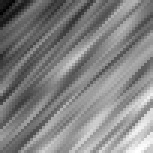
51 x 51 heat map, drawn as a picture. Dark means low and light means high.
No lone cell stands out from its neighbours. Overall the values sit about 50% of the way up the scale. Neither half mirrors the other. Streaks slant up to the right. The ninth with the lowest average is the top left. The field climbs toward the bottom right. The values follow a bell shape. No row or column stands out. The ninth with the highest average is the bottom right.
